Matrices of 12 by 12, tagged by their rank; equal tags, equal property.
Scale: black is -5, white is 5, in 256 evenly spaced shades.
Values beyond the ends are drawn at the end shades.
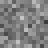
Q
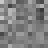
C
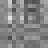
C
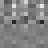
C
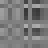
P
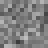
Q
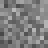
Q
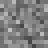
Q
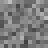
Q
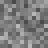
Q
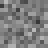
Q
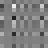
P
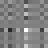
P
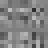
C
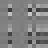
P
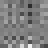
C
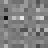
C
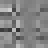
C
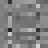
C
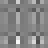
P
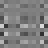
P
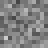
Q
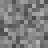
Q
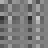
P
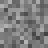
Q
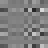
P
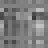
C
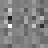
C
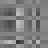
P
